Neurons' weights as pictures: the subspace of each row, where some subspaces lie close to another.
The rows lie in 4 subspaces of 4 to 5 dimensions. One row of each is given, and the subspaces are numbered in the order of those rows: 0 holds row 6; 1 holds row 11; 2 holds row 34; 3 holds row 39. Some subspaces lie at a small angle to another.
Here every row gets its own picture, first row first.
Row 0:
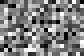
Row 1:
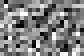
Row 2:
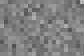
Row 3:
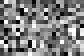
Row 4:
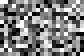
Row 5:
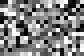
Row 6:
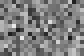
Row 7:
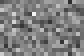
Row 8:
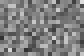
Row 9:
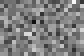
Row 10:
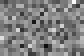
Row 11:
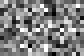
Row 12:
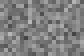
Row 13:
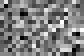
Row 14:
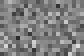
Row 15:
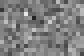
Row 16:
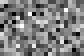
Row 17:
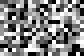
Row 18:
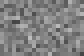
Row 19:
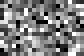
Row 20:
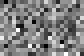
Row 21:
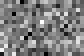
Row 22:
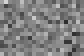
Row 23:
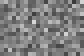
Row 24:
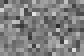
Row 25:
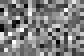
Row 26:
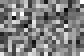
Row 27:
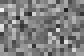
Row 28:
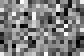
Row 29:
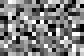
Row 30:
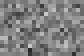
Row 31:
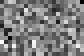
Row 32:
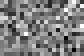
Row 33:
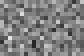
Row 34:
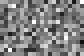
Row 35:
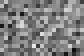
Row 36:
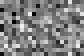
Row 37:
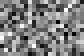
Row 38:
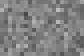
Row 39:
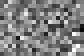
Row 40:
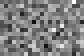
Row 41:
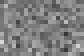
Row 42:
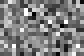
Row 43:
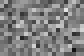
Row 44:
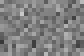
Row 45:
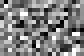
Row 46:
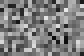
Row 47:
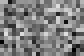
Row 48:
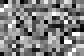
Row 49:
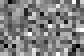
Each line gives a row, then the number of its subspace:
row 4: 3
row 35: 1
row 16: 0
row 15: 0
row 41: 3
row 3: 3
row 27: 0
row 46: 2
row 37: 0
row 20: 1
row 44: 3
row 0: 2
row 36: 0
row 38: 0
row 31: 1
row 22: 0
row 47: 1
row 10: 1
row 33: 1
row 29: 1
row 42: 1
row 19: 2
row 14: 3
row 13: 3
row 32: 3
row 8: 2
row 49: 1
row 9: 1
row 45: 3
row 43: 3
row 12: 0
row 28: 0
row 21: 0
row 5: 3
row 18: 2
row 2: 1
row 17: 2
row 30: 3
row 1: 3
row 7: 0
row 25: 0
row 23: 2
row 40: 1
